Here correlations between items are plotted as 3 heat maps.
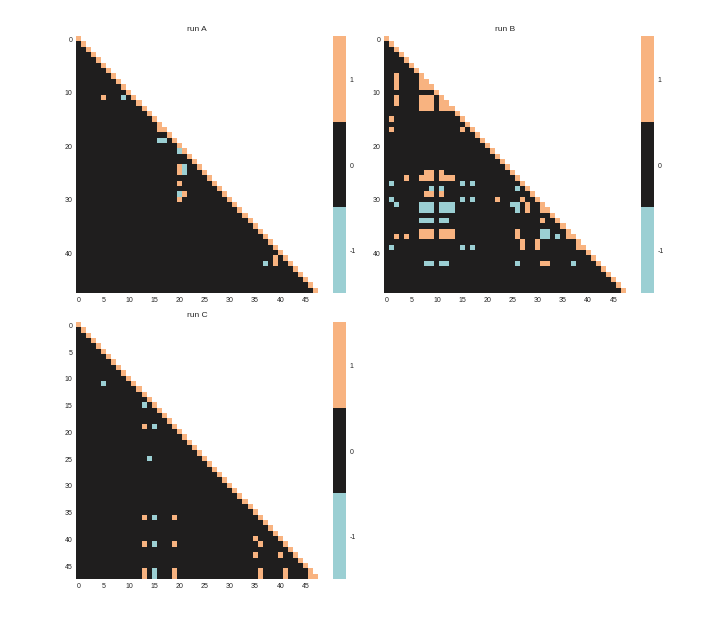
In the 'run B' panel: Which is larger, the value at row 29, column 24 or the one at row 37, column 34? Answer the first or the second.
the first
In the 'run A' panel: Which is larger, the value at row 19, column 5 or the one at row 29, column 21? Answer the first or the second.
the second
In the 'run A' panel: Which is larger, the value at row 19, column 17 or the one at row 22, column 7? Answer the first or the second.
the second
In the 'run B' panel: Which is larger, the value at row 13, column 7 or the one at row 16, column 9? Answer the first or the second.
the first
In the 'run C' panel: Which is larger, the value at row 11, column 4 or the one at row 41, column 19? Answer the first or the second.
the second
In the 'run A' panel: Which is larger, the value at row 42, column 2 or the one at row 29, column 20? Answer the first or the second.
the first
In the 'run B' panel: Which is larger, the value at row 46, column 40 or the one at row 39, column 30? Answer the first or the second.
the second
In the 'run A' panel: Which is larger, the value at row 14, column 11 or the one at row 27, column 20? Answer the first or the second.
the second
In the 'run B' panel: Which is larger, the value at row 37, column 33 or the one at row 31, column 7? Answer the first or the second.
the first
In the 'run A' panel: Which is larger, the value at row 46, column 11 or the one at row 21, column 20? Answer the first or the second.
the first
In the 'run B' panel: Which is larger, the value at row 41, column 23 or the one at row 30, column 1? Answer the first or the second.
the first
